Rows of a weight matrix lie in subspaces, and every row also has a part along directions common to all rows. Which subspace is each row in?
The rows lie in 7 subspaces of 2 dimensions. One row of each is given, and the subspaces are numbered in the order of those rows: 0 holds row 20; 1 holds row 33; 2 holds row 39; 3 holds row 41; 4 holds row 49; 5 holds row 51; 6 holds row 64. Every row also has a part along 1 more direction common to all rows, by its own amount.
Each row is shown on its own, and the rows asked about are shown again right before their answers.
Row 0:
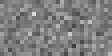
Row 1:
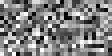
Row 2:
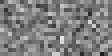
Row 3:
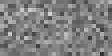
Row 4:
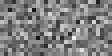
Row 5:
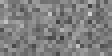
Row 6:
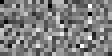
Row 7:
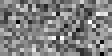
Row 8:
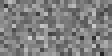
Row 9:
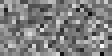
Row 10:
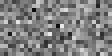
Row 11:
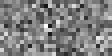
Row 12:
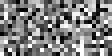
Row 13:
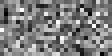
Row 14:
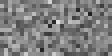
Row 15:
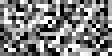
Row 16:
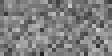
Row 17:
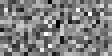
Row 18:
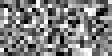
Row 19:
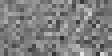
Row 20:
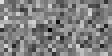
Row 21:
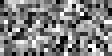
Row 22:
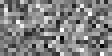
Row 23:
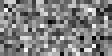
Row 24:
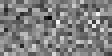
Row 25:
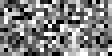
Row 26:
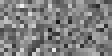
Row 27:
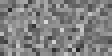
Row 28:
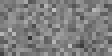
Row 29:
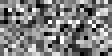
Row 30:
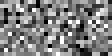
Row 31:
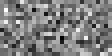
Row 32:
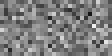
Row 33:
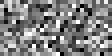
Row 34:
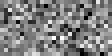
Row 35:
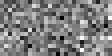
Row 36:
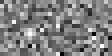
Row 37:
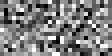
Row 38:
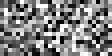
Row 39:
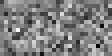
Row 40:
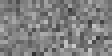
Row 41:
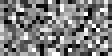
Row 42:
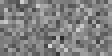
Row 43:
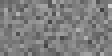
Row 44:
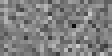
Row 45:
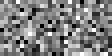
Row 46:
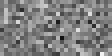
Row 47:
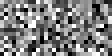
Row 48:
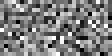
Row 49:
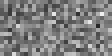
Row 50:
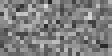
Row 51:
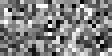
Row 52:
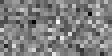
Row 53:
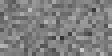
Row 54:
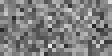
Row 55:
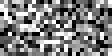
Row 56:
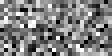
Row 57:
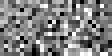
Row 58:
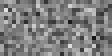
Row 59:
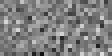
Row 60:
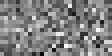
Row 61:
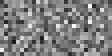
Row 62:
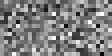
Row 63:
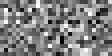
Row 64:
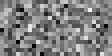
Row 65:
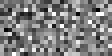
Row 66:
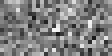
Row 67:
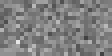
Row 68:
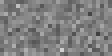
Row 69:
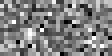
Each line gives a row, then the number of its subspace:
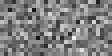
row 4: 3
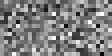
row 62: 4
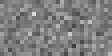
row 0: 6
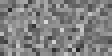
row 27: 6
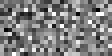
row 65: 4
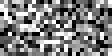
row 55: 3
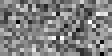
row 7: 4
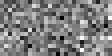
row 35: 5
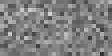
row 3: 3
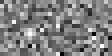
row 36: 1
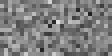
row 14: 4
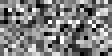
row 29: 5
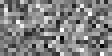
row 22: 1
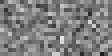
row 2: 3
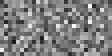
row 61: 0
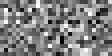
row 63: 5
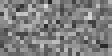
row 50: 3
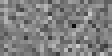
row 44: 3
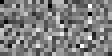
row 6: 0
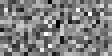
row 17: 4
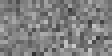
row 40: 2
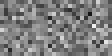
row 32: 2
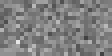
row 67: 6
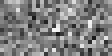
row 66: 2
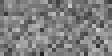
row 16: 2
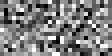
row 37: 3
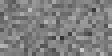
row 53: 5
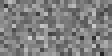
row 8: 5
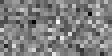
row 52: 0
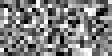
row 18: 5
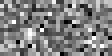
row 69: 1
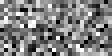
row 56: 0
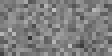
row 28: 6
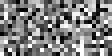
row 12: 6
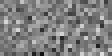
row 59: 2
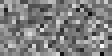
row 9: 1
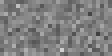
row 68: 2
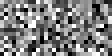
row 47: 0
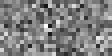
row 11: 5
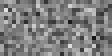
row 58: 5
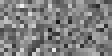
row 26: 0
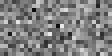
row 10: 3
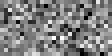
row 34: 4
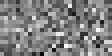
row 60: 2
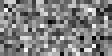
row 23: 5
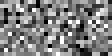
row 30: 5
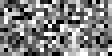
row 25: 4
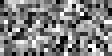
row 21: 2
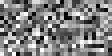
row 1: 6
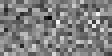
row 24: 4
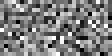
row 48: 5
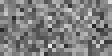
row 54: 2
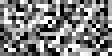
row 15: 3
